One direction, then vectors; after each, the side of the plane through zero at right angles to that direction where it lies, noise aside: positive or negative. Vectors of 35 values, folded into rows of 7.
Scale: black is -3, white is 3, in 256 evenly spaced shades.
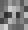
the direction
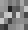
negative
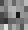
positive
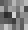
positive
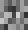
negative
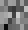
negative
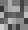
positive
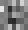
negative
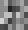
negative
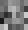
positive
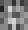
positive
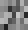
negative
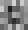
negative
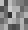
positive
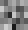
positive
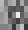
negative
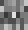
positive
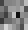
positive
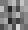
negative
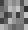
positive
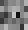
positive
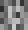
positive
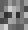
positive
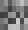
negative
